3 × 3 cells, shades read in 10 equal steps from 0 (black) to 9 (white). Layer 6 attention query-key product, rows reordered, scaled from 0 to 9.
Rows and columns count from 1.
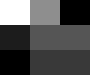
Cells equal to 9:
1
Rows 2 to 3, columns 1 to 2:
1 3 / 0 2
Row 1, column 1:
9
